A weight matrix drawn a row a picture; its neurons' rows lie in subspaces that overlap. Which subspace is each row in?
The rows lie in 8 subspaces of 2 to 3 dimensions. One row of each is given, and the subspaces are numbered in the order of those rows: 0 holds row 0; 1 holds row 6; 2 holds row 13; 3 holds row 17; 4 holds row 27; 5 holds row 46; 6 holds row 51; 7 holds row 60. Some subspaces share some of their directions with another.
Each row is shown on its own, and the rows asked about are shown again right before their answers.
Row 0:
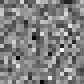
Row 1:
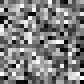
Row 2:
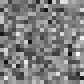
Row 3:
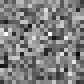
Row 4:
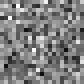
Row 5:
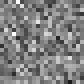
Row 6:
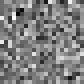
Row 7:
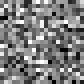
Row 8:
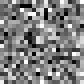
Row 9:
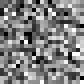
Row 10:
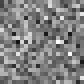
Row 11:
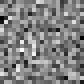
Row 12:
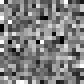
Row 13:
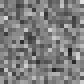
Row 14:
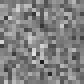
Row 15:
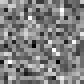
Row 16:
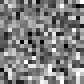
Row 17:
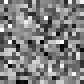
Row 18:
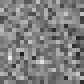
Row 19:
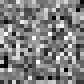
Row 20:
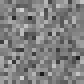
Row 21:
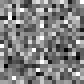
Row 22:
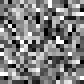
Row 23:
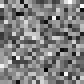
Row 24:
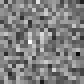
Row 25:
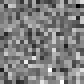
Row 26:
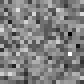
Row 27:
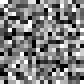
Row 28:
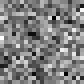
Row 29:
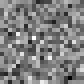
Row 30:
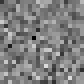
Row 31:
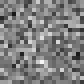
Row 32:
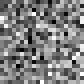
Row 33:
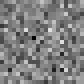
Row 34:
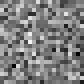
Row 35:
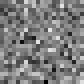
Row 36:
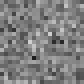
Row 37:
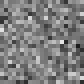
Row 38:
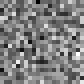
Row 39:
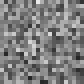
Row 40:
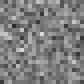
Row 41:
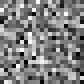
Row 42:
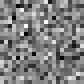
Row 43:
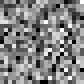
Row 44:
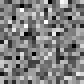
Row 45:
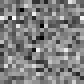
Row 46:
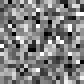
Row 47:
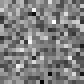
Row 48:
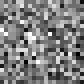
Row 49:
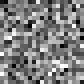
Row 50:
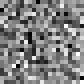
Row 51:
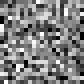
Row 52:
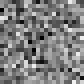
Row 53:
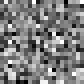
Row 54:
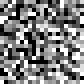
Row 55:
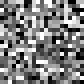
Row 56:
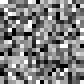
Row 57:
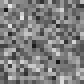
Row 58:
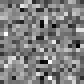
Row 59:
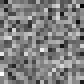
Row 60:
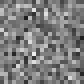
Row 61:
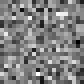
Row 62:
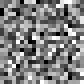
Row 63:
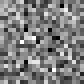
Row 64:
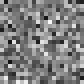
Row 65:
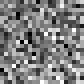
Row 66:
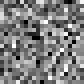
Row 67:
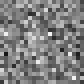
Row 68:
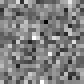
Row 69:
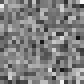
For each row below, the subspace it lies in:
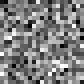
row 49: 4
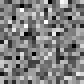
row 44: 1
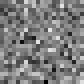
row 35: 2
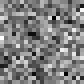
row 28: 0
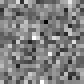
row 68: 0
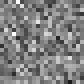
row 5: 5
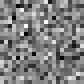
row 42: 1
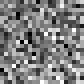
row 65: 5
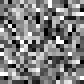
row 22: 5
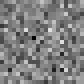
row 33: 2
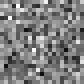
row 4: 7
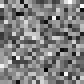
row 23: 0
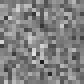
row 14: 7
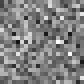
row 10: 5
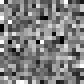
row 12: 6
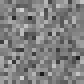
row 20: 1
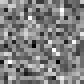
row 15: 6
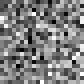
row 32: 4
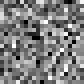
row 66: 0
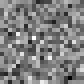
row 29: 2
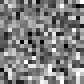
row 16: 5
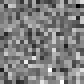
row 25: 5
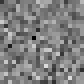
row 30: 2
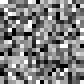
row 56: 4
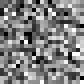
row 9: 6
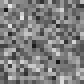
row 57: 6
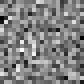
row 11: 6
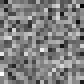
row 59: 4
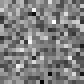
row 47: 4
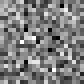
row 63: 2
